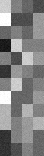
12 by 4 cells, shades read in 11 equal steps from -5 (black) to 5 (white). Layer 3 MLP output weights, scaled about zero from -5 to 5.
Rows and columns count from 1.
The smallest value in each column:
-4 -2 -2 -2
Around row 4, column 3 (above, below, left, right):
-1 3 3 0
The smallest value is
-4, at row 4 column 1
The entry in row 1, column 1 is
3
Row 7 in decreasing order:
3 0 0 -1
